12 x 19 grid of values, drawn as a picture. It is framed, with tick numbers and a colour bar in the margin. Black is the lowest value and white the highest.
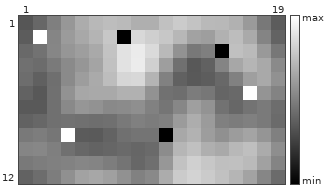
Stripes: none. Lone odd cells: 6, 3 higher and 3 lower than their neighbours. Mirror symmetry: none.
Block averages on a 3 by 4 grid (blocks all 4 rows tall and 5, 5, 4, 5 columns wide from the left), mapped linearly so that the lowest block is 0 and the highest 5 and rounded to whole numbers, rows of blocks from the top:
1 5 3 2
0 3 1 1
1 0 4 3
